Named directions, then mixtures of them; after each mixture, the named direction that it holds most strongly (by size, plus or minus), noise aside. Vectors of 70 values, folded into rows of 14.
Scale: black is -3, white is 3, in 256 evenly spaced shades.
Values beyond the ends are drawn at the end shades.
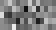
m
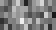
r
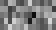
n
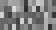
m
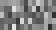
m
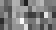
r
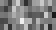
r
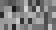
m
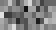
m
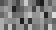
r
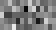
m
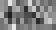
m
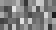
r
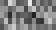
n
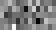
m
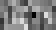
n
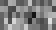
n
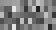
m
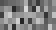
m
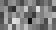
n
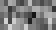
n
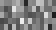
r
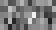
n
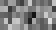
n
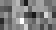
r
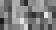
r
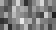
r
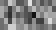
n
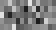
m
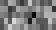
n
